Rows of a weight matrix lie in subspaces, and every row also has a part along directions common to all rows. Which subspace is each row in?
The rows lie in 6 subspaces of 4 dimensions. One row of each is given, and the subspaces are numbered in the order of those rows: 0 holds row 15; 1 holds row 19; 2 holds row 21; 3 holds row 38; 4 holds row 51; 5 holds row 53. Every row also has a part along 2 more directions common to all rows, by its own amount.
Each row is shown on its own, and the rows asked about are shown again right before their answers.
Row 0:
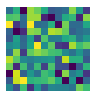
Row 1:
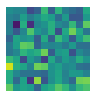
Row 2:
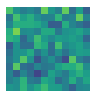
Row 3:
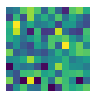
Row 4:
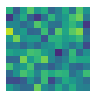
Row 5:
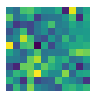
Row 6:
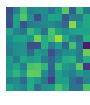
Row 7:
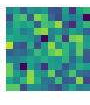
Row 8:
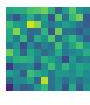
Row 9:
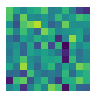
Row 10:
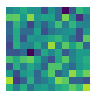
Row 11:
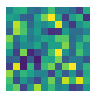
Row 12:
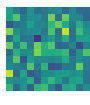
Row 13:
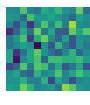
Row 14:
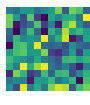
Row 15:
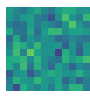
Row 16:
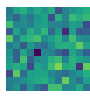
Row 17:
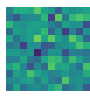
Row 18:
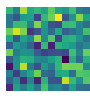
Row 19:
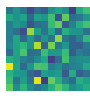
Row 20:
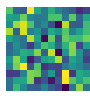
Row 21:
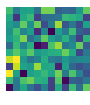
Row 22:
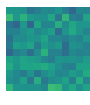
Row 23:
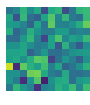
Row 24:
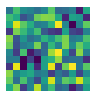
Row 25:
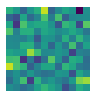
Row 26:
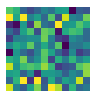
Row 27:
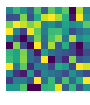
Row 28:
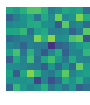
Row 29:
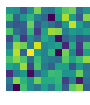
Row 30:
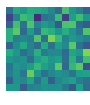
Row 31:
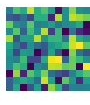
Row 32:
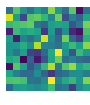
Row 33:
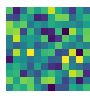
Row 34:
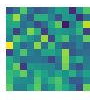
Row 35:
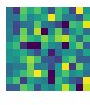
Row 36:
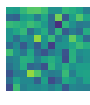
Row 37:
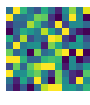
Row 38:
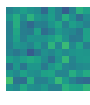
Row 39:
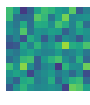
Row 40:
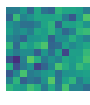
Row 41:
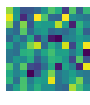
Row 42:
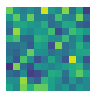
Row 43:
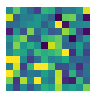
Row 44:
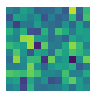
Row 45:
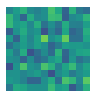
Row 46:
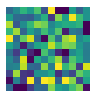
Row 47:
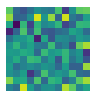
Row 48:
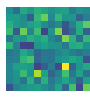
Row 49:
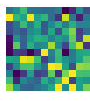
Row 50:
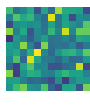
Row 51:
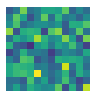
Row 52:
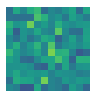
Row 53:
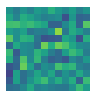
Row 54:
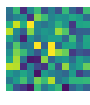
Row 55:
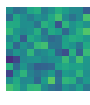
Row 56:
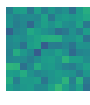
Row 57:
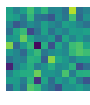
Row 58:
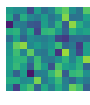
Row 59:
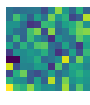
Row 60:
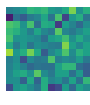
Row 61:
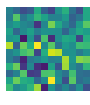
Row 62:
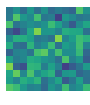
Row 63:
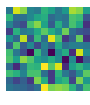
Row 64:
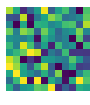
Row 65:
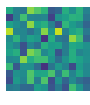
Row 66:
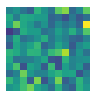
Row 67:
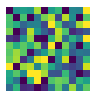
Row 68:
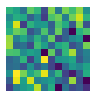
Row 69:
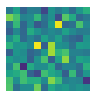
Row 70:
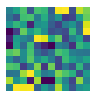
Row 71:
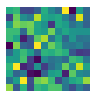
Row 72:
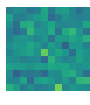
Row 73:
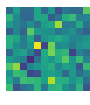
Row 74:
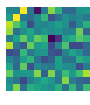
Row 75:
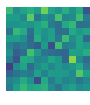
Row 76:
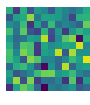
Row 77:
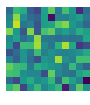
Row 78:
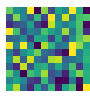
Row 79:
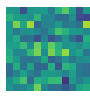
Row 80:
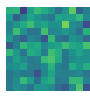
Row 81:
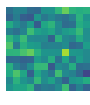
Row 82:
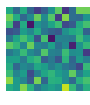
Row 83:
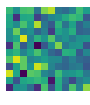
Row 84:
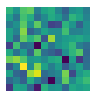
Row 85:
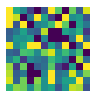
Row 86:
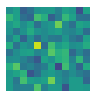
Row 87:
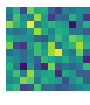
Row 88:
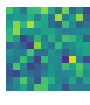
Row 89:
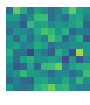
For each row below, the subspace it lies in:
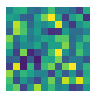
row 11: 0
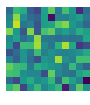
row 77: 4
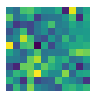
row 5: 1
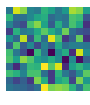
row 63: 2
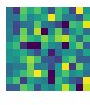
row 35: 4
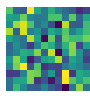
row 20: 2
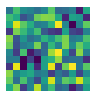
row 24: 0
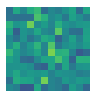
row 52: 1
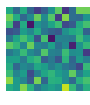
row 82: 4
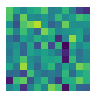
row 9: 3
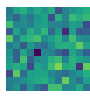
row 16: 5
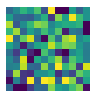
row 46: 5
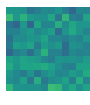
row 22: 3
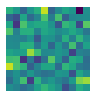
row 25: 3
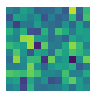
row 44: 1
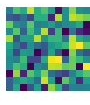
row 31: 5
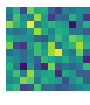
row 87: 0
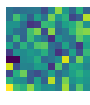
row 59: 2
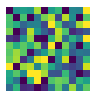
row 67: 1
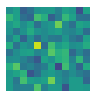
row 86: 4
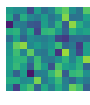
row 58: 0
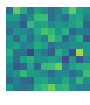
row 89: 2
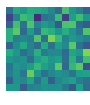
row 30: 4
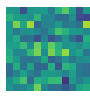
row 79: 5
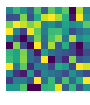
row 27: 1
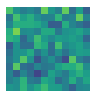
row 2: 1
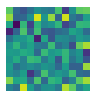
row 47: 4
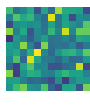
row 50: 5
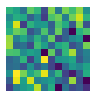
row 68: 3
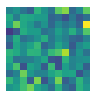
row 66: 5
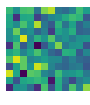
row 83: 2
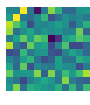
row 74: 4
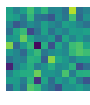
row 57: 1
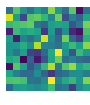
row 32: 0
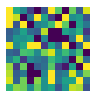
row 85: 4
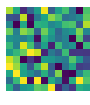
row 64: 3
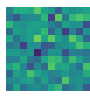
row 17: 5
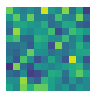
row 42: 1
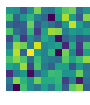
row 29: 0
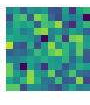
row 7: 0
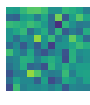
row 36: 5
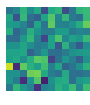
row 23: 1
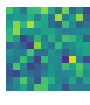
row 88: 1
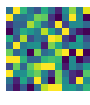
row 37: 2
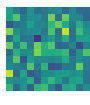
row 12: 5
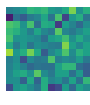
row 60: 3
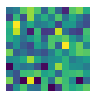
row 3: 3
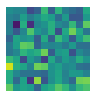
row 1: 3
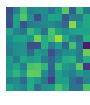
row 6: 4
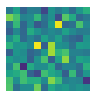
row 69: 3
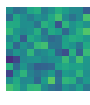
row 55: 2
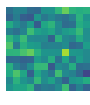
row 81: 3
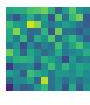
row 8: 2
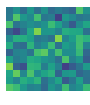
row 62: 0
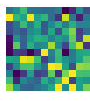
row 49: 3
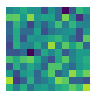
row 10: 3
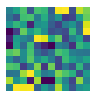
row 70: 5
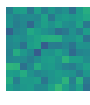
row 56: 5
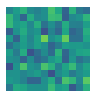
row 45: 0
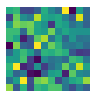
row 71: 1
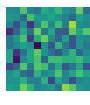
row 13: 1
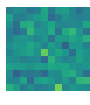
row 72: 3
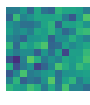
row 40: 2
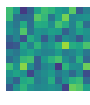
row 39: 4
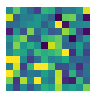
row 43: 2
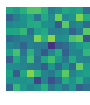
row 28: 5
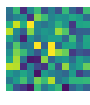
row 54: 1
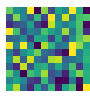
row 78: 5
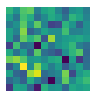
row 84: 2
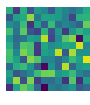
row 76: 2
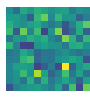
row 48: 4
